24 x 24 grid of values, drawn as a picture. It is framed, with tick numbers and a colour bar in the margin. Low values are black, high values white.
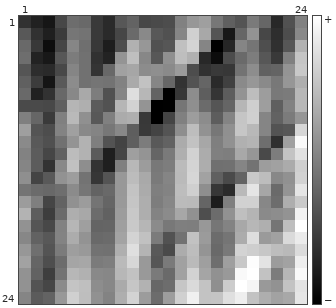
The values follow a bell shape. The ninth with the highest average is the bottom right. There is an overall slope up to the bottom right. Stripes running up and down repeat 5 times from left to right. The ninth with the lowest average is the top left.
